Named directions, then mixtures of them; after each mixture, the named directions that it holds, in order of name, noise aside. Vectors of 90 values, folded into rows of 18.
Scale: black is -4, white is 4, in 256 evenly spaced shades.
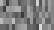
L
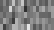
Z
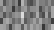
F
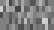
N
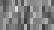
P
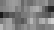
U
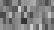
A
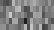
A, P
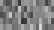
A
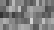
L, U, Z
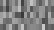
F, N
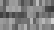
L, U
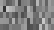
L, N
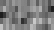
A, L, U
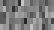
A, F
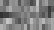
F, L, U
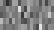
A, L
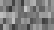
N, U, Z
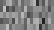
L, N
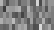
L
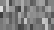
N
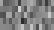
A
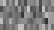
L, N, P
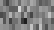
A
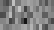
A, P, Z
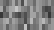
L, P, U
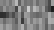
A, P, U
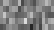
A, F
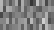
F, L, N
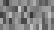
A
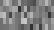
A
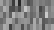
F, P, Z
